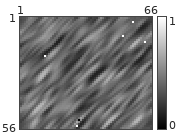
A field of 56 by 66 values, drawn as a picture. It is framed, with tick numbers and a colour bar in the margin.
No single row or column stands out from its neighbours. Six lone cells stand out: five far higher and one far lower than their neighbours. The halves do not mirror each other. The grain runs diagonally up to the right. On average the colour sits 40% of the way up the scale.
